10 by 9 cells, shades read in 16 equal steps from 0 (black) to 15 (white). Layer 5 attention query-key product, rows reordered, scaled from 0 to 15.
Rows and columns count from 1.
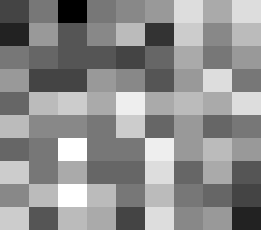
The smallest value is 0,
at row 1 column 3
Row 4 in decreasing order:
13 9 9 9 8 7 5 4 4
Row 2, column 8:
8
